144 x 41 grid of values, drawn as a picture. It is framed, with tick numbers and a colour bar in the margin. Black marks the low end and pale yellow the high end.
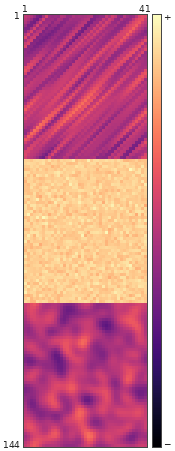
It is made of 3 by 1 panels. Panel 1,1: middling, slanting up to the right. Panel 2,1: very high, fine-grained, faint in contrast. Panel 3,1: middling, blotchy.
